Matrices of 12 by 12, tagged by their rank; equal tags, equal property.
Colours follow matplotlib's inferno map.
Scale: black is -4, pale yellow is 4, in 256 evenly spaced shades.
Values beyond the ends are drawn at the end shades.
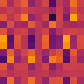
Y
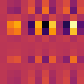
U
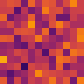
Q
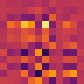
Y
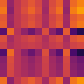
U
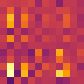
Y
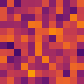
Q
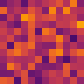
Q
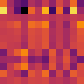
Y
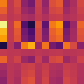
U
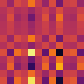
U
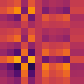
U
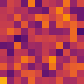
Q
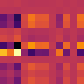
U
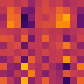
Y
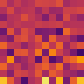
Y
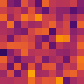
Q
